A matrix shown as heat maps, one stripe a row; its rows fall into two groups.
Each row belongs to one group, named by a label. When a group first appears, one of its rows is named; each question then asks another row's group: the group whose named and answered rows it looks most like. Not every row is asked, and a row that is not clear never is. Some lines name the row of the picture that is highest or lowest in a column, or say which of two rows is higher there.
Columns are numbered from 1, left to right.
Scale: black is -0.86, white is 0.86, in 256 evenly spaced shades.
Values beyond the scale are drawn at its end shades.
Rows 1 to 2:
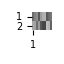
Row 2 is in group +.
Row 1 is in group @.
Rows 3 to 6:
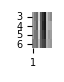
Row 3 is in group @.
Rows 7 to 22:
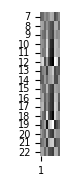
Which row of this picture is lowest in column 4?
19
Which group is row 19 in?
@
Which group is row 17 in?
+
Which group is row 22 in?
+
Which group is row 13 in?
@
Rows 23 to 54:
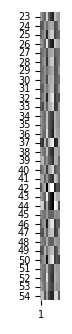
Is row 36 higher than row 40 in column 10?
Yes
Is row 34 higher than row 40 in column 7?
No
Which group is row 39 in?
+
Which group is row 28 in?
@
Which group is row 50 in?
@
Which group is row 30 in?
@
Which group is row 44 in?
+
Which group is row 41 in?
+
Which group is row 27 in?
@
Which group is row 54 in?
+
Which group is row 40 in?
@
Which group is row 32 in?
@
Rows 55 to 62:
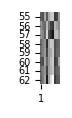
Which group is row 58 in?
@
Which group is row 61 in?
@
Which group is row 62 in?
@
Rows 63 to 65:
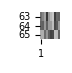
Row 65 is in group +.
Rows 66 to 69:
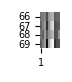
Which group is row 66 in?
@
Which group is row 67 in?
@
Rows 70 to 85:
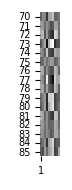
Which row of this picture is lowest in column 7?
77
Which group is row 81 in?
+
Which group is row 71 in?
+
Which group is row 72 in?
+
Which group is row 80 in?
@
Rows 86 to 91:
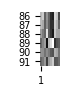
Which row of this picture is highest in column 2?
86
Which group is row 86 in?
+
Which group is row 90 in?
+
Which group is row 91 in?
@
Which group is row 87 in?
+
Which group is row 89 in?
@
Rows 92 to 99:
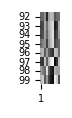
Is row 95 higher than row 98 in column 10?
No
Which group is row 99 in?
+
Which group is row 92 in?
@
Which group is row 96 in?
+
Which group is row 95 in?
@
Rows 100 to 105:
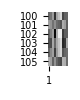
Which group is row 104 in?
@
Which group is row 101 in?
+
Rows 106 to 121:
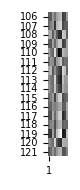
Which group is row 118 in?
@
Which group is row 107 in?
@
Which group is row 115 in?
@
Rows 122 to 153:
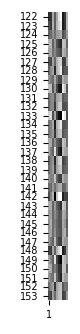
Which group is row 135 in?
@
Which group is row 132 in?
@
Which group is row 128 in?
@
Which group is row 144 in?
+
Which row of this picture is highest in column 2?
133
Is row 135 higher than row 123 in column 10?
No
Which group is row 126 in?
+
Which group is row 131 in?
@
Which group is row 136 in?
+
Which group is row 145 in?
+
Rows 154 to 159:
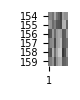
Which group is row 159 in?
@
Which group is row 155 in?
+
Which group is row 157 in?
@
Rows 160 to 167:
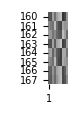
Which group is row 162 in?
+
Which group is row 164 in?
+
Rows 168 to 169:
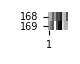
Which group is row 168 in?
+
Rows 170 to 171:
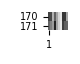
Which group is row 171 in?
@
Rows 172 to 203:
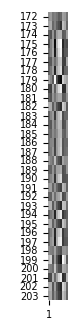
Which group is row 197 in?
@
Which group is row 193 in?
+
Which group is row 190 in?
@
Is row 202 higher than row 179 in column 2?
Yes
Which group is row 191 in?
+
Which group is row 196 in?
@
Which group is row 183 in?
@
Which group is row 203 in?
+
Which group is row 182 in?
+
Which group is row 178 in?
@
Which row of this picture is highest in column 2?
199
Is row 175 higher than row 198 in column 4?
No
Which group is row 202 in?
+
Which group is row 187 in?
@
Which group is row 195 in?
+
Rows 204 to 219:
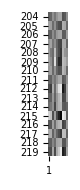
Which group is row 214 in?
@
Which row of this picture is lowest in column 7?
215
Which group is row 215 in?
+
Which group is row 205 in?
+
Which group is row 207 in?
+
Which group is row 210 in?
+
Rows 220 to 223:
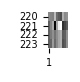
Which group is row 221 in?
@
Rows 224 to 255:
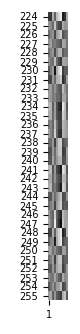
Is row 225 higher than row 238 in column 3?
No
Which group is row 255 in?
+
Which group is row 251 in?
@
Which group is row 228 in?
@
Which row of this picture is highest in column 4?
247
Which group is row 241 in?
+
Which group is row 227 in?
+
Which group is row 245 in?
@
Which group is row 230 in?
@
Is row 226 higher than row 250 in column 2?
No
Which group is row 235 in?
+
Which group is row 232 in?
+
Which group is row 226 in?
@
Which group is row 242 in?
+
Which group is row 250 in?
+
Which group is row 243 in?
+
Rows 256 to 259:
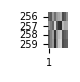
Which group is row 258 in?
@
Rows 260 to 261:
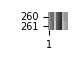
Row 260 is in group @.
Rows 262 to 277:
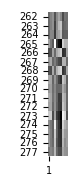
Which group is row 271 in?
+
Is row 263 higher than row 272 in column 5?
Yes
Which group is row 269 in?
+
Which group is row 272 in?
+
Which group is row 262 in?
@
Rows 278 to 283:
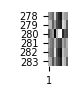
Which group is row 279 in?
+
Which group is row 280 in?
@
